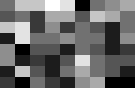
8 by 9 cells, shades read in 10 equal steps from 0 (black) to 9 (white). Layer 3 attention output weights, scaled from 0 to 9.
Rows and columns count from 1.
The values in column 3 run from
2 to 7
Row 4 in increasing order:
1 1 4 4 4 4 5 5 8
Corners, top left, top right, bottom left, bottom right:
4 6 2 0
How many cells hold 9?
1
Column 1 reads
4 3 7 1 5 5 1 2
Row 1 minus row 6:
-1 6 5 8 5 -8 0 2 3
